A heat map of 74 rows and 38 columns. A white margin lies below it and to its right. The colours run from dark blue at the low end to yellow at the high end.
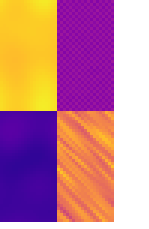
It is made of 2 by 2 panels. Panel 1,1: very high, smooth, faint in contrast. Panel 1,2: low, checkered, faint in contrast. Panel 2,1: very low, smooth, faint in contrast. Panel 2,2: high, slanting down to the right.
